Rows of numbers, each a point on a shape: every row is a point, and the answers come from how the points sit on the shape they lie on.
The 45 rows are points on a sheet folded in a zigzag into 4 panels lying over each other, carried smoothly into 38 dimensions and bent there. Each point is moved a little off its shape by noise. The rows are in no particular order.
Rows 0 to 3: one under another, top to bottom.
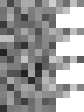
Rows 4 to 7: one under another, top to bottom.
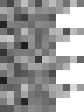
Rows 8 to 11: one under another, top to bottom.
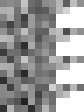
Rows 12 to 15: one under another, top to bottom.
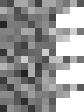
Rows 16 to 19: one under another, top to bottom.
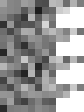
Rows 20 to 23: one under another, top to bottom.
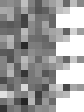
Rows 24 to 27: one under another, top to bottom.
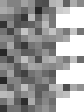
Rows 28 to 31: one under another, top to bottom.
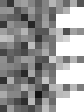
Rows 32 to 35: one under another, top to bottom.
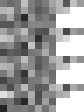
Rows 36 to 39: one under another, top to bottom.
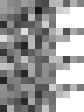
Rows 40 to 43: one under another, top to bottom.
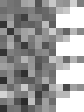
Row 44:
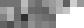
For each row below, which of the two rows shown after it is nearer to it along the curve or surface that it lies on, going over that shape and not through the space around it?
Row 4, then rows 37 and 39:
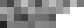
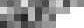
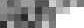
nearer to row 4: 37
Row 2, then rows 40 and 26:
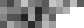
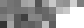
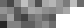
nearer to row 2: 40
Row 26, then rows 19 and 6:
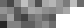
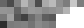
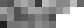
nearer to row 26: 6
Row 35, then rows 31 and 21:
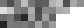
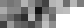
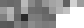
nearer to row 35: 21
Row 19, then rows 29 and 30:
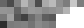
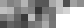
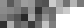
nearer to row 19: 29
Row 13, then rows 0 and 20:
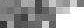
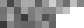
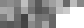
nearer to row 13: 0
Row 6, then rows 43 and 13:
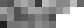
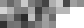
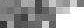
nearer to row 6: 43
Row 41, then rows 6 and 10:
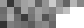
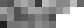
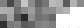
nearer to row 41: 6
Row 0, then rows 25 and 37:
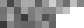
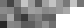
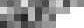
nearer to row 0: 25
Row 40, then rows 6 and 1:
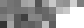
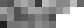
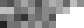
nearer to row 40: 6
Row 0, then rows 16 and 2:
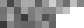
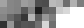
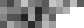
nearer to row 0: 16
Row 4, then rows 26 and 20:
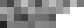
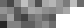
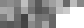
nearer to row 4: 26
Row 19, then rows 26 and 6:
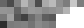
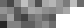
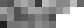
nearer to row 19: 6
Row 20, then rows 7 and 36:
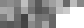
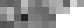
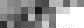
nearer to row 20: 7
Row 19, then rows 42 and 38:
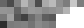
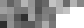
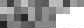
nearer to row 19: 38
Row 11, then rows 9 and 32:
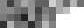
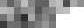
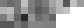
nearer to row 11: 9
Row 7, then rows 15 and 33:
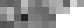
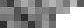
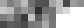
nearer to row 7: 33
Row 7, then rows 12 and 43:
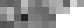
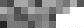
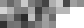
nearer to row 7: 43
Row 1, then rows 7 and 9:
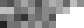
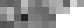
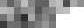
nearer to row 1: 7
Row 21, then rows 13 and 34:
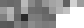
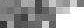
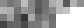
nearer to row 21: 34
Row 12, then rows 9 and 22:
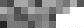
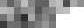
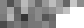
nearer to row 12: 22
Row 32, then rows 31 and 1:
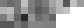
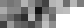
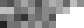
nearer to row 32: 1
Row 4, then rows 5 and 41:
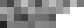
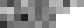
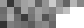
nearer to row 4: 41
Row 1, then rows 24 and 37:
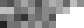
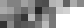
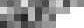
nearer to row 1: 37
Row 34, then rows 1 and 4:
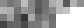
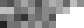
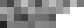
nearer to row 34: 4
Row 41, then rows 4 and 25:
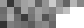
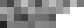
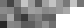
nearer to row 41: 25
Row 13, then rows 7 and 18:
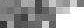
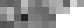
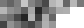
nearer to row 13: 18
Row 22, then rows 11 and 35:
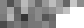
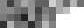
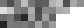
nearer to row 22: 35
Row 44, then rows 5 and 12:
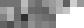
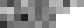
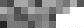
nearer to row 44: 5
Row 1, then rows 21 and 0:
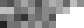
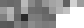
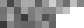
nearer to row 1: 21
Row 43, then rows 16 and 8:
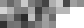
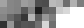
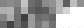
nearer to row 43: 8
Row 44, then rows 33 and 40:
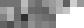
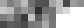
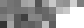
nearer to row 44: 33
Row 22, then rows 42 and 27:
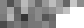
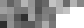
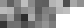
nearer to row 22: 27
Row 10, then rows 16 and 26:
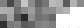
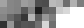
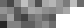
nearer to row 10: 26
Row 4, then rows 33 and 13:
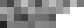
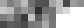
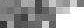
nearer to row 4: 33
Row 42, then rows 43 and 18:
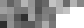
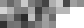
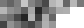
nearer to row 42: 18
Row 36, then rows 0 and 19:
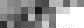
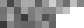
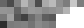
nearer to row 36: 0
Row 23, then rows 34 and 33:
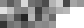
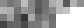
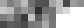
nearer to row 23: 33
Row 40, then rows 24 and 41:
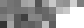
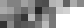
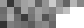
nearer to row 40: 24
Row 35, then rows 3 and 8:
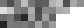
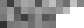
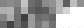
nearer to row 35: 8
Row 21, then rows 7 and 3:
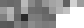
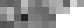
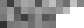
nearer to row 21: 7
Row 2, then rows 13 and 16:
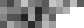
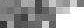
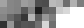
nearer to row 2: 16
